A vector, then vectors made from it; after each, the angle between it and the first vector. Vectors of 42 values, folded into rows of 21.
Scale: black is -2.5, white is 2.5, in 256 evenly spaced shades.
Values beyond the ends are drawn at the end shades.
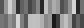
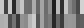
orthogonal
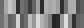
nearly parallel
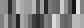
nearly opposite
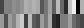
partly aligned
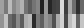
orthogonal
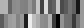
partly aligned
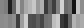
nearly opposite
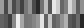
partly aligned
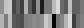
partly aligned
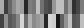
orthogonal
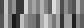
orthogonal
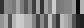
partly aligned
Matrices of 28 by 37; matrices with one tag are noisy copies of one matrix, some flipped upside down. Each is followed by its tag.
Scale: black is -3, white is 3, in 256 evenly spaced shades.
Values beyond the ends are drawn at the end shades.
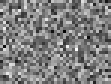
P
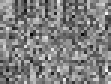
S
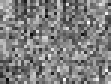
S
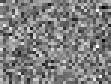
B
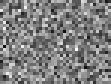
P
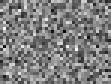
P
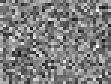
B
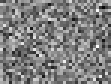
B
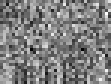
S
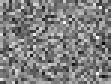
B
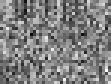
S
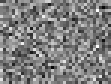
B
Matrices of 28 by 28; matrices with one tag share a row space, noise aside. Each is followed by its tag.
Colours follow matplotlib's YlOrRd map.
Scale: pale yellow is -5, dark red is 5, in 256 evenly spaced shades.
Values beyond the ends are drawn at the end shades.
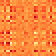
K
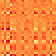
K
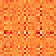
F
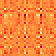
F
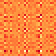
F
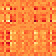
K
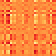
K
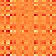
K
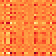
K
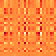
F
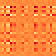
K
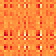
F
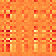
K
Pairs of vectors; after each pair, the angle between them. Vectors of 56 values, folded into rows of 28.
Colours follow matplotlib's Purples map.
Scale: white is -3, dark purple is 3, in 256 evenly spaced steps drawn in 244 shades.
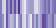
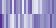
partly aligned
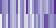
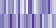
partly opposed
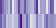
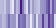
orthogonal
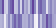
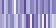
orthogonal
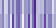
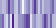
partly aligned
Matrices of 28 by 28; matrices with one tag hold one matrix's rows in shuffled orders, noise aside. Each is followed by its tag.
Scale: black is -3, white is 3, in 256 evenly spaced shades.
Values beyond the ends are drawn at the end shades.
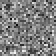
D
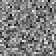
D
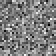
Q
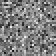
Q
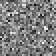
D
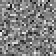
D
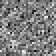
D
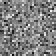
Q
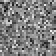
Q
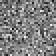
Q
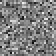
D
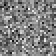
Q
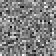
D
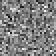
D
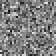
D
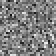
D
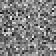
Q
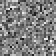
D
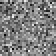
Q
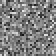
D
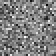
Q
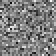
D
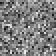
Q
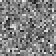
D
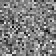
Q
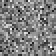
Q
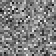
Q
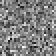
D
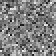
D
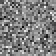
Q
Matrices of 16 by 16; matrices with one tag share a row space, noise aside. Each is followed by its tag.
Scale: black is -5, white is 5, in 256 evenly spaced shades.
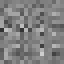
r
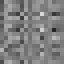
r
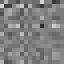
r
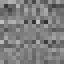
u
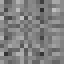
r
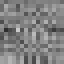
u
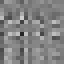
r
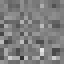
r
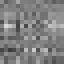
u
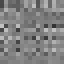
u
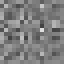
r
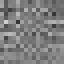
u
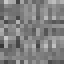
u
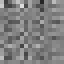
r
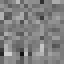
r
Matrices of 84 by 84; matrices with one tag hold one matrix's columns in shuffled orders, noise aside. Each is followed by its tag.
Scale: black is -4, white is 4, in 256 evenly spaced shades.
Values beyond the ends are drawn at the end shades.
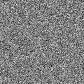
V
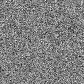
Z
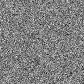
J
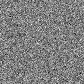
J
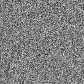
V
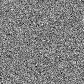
J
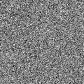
V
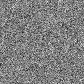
Z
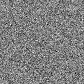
J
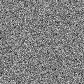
J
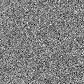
J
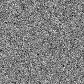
V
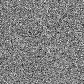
Z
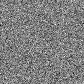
J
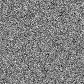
V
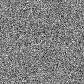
Z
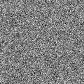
J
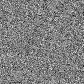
V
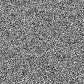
J
